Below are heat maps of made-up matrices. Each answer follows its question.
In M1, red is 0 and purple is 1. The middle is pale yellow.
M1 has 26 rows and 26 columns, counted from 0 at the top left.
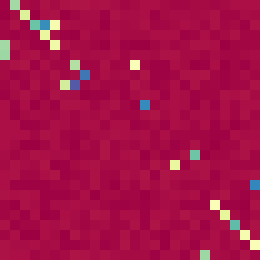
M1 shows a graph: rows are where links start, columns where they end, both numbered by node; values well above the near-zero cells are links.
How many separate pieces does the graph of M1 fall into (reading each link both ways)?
9
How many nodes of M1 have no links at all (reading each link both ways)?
3
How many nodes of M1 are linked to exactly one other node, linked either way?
8
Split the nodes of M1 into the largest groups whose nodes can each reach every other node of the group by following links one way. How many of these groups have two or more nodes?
3
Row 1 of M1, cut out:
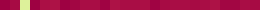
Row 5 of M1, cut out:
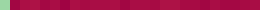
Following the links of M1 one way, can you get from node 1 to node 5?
yes
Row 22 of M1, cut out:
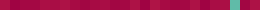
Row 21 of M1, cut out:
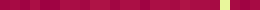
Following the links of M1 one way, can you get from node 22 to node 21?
yes
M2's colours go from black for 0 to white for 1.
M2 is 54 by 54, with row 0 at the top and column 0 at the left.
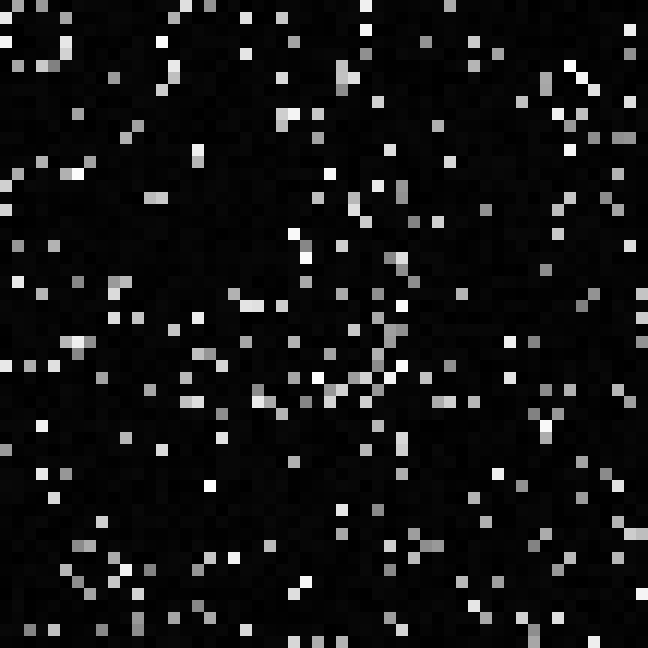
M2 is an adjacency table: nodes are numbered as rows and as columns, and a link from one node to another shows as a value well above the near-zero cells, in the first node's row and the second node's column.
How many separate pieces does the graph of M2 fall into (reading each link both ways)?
1
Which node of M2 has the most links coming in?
node 33
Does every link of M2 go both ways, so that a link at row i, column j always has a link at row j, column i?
yes
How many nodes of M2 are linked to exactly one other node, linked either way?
0
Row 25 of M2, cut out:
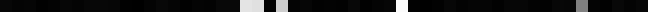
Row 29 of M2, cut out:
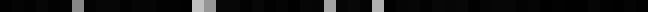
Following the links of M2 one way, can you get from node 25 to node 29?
yes
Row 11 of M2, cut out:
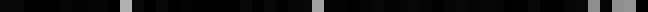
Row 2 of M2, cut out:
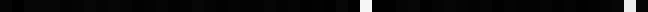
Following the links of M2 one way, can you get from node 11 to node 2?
yes
